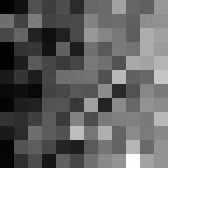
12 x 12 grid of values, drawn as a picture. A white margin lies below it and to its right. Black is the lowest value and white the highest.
There are no regular stripes. The ninth with the lowest average is the middle left. The bottom right is the ninth with the highest average. The field climbs toward the right.
